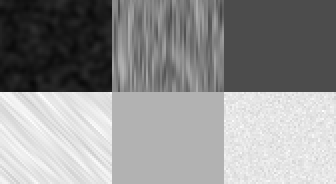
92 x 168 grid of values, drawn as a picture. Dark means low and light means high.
It is made of 2 by 3 panels. Panel 1,1: very low, blotchy, faint in contrast. Panel 1,2: middling, streaked downward. Panel 1,3: low, flat. Panel 2,1: very high, slanting down to the right, faint in contrast. Panel 2,2: high, flat. Panel 2,3: very high, fine-grained, faint in contrast.
